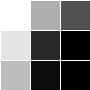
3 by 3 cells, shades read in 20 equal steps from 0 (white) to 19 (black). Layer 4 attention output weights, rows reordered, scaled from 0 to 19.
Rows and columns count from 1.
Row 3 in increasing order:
5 18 19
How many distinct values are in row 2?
3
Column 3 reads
13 19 19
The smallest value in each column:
0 6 13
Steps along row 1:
up up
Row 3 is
5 18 19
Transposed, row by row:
0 2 5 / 6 16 18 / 13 19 19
